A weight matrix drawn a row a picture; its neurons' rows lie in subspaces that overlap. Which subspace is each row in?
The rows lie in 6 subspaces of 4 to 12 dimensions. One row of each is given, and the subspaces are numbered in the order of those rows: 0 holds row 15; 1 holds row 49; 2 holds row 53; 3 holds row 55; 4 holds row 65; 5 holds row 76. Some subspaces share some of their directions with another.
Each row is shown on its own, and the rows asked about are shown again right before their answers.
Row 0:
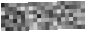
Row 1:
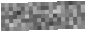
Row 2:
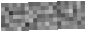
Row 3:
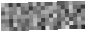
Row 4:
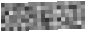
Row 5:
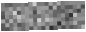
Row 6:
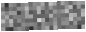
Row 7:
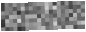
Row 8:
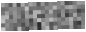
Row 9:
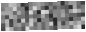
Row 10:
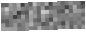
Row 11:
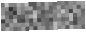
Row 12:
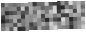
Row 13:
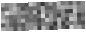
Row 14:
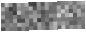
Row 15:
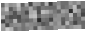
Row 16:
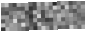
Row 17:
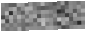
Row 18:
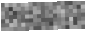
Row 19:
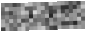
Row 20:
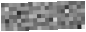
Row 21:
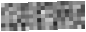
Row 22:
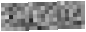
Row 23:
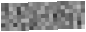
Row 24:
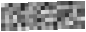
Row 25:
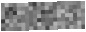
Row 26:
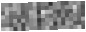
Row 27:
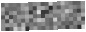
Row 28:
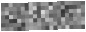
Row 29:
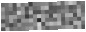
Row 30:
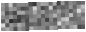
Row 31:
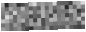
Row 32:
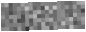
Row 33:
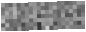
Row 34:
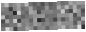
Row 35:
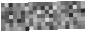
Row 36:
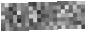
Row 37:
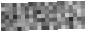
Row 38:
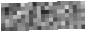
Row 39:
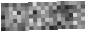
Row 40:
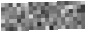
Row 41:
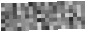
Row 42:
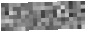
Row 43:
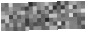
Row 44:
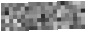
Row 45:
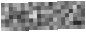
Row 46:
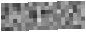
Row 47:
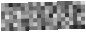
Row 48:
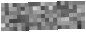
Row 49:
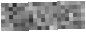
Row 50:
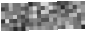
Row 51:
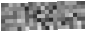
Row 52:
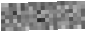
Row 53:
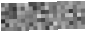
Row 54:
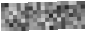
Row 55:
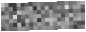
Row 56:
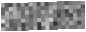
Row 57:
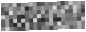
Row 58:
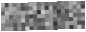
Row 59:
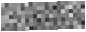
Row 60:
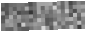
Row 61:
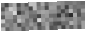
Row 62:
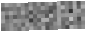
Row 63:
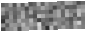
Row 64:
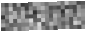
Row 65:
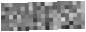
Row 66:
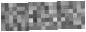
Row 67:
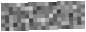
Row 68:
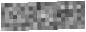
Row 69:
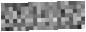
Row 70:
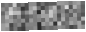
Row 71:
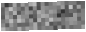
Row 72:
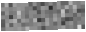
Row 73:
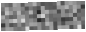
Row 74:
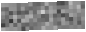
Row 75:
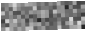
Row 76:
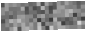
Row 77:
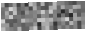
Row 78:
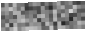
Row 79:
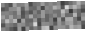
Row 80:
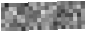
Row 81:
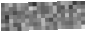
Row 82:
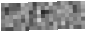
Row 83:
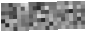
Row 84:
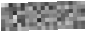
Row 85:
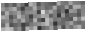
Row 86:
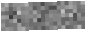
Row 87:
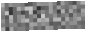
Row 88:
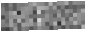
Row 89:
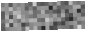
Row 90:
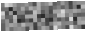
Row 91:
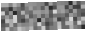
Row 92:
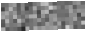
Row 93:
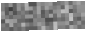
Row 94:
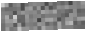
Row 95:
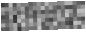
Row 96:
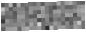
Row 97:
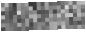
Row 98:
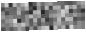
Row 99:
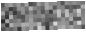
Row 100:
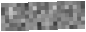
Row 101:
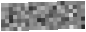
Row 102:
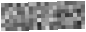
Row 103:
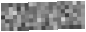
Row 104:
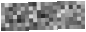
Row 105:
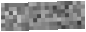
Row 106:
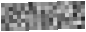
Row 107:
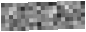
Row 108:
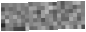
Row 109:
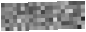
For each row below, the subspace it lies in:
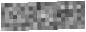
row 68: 2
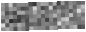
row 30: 5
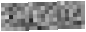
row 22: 1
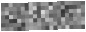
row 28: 1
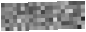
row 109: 5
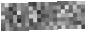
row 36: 2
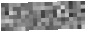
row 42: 4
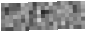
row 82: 0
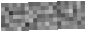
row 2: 4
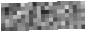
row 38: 0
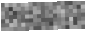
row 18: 3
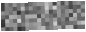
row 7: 5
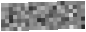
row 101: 4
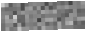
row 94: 3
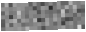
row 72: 5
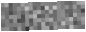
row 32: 5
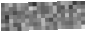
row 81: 4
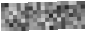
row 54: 3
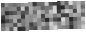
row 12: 4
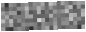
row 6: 1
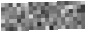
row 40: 1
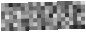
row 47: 4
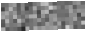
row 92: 5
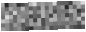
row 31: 4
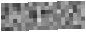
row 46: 0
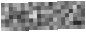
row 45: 0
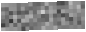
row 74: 4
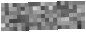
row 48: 5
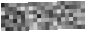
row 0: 1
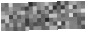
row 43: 5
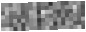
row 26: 0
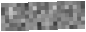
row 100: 4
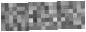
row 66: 4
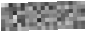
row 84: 3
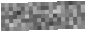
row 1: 3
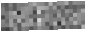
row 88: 5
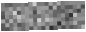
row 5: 5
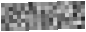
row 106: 4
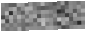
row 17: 4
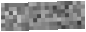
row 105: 4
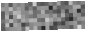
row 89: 5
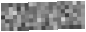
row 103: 4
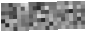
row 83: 2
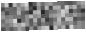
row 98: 1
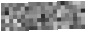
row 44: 4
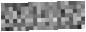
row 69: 3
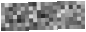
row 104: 2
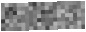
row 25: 0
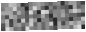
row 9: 2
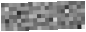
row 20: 0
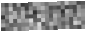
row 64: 3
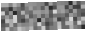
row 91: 3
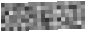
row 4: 4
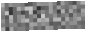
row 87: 4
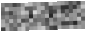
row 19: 4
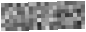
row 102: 2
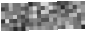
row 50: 5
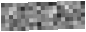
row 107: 4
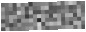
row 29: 3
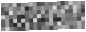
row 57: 4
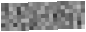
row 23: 4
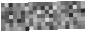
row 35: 5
